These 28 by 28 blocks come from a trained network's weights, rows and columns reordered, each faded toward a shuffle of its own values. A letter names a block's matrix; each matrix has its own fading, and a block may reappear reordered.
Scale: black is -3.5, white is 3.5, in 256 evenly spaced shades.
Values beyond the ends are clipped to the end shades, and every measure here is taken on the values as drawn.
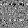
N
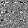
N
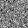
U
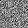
U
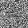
U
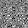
N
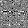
N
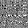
N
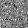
N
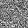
U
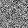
U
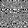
N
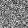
U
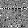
N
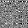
N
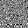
N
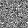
U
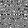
N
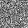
U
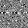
N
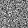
U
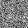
U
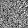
U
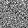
U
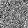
U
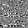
N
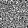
U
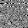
N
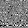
N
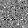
N
